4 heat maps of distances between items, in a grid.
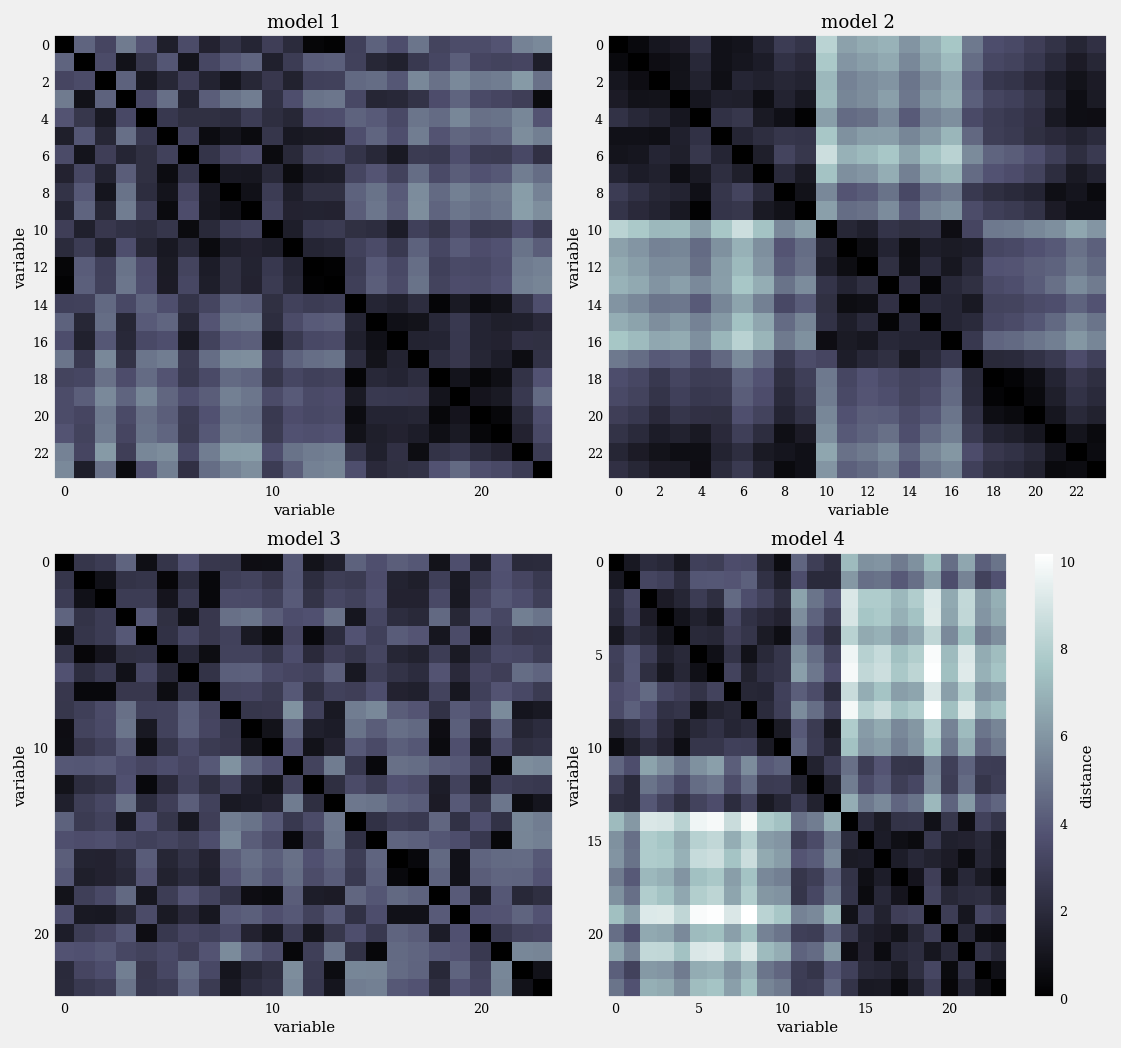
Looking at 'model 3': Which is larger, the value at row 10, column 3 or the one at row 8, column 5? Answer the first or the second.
the first
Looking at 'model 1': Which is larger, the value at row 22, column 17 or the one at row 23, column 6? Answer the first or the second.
the second
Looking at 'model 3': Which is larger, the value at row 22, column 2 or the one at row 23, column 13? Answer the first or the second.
the first
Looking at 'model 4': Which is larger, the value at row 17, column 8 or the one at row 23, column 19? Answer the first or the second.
the first
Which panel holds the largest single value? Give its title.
model 4
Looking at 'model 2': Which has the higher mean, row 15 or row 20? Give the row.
15
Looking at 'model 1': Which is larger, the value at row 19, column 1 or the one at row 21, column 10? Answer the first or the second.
the first
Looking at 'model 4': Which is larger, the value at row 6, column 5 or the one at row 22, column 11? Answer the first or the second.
the second
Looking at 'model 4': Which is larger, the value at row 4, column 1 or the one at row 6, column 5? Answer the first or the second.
the first
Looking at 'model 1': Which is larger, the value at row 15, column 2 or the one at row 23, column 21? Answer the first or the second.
the first
